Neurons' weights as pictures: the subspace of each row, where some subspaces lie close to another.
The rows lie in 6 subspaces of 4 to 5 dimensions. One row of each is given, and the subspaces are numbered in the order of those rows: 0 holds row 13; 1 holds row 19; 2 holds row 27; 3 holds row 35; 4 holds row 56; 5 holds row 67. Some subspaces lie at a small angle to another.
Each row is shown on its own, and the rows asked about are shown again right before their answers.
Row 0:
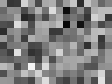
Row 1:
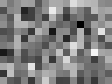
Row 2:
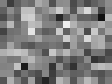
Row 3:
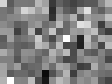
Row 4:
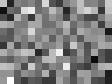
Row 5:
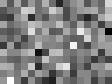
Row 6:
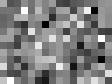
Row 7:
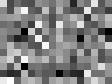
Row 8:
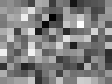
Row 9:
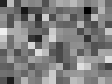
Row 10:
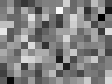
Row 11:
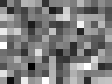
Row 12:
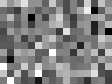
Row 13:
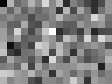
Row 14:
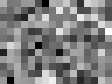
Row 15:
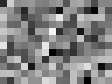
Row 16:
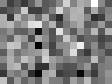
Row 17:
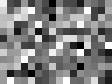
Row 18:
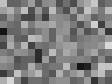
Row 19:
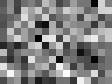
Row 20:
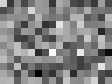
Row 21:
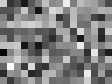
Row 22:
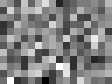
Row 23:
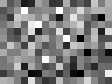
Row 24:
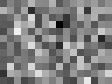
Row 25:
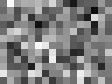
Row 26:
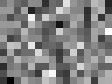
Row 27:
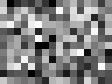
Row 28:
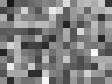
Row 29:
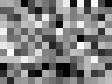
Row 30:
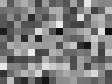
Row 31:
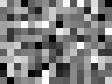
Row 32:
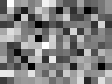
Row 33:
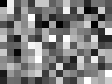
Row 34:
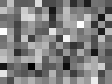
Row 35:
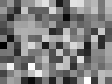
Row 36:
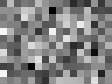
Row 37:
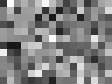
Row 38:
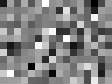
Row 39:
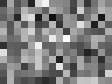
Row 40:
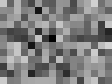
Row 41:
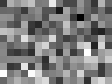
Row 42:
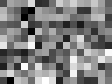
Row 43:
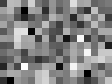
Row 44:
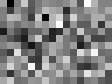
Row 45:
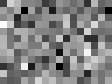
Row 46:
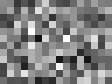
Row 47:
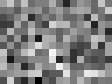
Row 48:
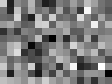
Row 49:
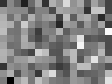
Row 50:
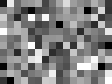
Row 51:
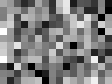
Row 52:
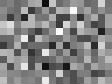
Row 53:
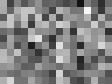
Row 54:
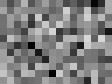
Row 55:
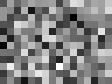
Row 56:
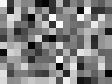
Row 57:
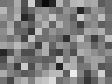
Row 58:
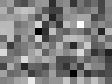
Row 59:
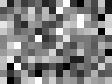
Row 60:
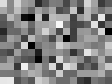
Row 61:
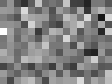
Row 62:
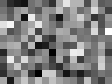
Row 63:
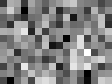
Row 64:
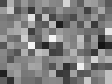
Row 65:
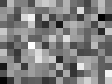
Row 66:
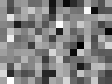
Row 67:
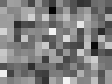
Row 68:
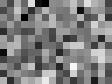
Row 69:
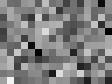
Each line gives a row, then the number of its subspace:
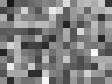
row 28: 1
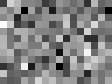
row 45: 1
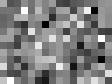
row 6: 1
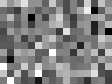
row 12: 2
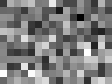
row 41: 2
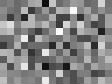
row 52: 2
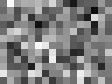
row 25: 2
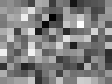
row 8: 2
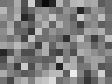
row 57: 4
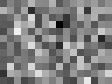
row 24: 3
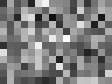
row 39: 4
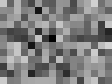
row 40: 1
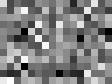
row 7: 1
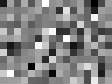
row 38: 0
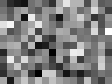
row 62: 2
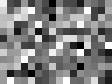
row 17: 2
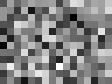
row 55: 3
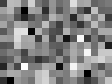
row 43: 1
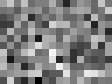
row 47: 2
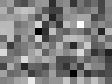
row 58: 2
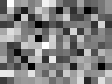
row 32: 2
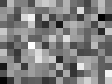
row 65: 4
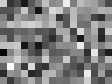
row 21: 1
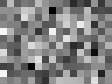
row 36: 5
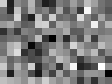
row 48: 4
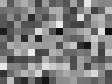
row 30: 2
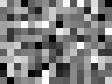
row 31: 1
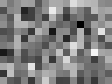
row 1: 5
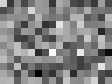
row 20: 3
